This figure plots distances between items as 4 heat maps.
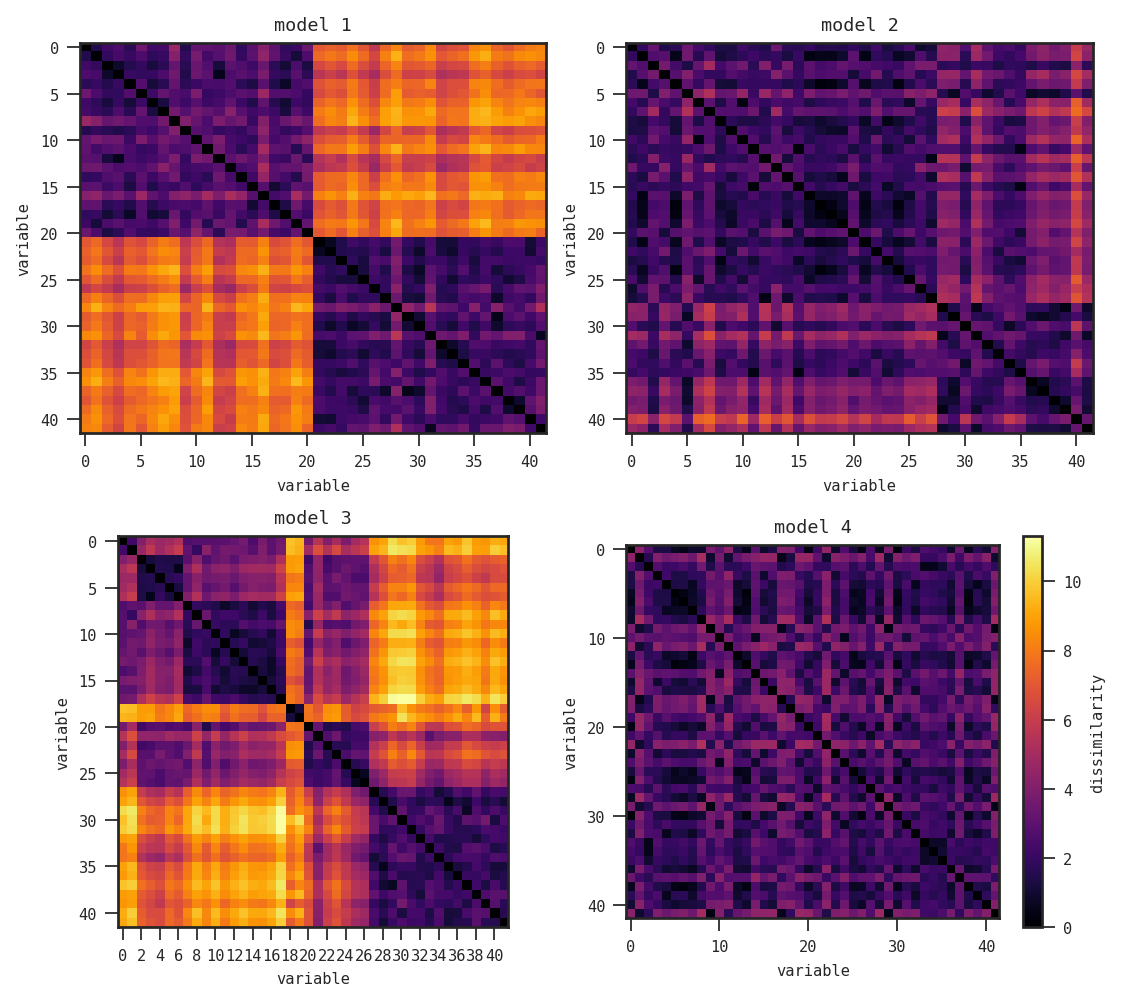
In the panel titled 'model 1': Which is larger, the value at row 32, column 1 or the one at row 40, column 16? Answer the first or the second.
the second
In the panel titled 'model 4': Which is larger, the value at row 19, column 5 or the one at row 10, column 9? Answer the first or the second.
the second
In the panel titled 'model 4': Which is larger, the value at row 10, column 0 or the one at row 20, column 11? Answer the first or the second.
the second
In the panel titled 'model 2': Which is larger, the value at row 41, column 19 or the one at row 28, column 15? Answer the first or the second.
the first
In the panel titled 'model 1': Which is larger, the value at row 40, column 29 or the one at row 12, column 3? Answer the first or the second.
the first
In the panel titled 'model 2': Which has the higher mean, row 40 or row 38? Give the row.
40
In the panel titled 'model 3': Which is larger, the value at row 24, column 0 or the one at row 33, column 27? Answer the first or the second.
the first
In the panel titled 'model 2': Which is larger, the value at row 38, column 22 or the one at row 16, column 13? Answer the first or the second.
the first
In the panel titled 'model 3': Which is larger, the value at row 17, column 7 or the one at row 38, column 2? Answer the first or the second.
the second
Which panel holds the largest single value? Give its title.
model 3
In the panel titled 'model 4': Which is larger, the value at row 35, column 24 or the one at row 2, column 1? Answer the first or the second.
the first
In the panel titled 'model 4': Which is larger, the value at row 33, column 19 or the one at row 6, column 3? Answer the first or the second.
the first
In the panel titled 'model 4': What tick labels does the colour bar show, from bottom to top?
0, 2, 4, 6, 8, 10
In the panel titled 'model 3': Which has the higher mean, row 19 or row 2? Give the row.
19
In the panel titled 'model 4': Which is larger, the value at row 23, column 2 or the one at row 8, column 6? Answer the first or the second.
the first
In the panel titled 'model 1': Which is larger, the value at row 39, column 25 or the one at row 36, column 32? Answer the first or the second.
the second
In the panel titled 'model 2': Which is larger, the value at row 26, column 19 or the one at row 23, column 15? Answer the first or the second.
the first
